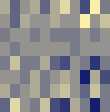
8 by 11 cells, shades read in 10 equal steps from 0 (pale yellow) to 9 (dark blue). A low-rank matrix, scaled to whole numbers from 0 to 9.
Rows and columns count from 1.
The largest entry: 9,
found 2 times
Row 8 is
6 1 4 5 2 7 8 3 5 9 5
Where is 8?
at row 5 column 10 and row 8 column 7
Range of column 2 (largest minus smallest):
5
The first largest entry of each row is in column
9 2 1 2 10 9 9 10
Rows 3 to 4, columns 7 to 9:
5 5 4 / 4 5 4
